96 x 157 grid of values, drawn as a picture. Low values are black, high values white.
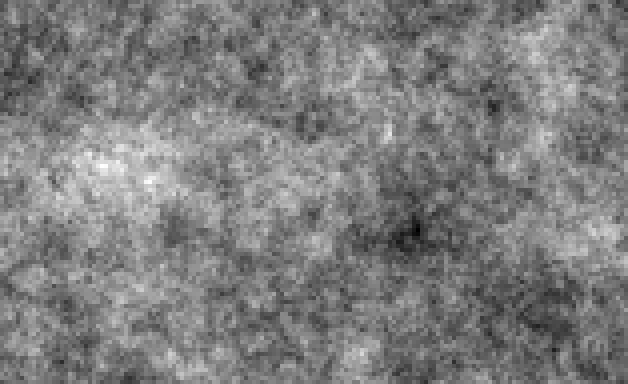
The middle left is the ninth with the highest average. The field is mottled with small blotches. The histogram is bell-shaped. No single row or column stands out from its neighbours.
